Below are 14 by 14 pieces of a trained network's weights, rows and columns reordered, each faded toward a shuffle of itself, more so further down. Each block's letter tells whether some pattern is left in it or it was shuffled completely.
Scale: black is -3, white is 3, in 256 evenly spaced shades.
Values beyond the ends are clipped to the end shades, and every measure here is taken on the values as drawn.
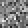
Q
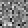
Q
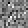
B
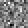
B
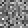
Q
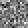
B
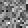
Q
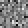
B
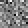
B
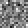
B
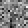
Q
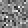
B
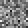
Q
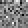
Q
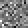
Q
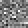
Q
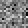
Q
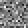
B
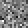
B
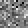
Q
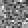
B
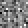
B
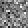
Q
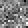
B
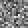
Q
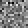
B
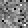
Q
